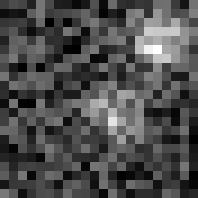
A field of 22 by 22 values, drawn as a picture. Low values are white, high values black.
Stripes: none. Ninth with the lowest average: top right. Average level on the scale: 70%. Mirror symmetry: none. Dips: two.
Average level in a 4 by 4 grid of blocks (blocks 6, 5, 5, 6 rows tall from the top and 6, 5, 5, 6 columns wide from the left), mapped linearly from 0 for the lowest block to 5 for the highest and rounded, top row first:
4530 | 4532 | 4305 | 5445
